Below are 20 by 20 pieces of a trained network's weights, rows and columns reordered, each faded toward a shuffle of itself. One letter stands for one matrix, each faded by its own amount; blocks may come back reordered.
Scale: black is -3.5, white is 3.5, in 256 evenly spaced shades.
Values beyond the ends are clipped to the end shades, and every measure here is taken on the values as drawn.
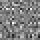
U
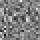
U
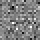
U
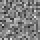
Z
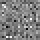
U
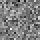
Z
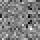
U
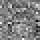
U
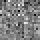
U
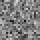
Z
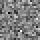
Z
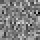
Z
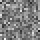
Z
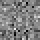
U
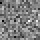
Z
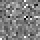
U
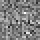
Z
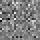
U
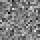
Z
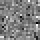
U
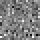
U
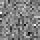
Z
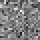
Z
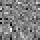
U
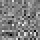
U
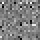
U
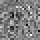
U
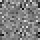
U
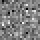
U
